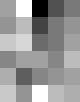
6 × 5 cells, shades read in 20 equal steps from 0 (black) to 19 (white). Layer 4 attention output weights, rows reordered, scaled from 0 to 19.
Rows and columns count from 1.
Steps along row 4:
up same down up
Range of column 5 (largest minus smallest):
5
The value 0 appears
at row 1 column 3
